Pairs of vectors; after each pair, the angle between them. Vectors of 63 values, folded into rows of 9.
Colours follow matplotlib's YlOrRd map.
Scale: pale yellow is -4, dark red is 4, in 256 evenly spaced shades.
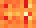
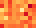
partly opposed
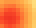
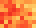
partly aligned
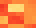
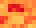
nearly opposite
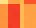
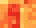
nearly parallel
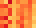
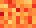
orthogonal
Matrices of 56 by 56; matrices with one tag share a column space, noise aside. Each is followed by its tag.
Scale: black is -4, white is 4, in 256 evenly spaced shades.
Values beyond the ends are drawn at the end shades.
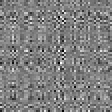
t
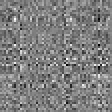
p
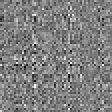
p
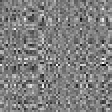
p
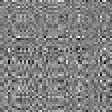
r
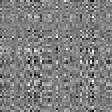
r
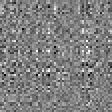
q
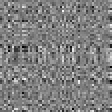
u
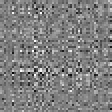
q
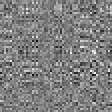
q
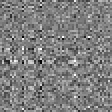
r
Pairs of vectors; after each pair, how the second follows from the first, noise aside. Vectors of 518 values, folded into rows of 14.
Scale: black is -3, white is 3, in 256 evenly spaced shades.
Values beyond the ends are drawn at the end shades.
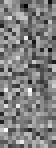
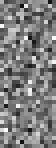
sign-scrambled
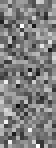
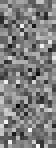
copied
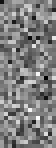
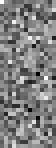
negated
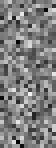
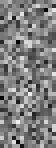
copied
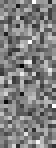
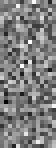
sign-scrambled
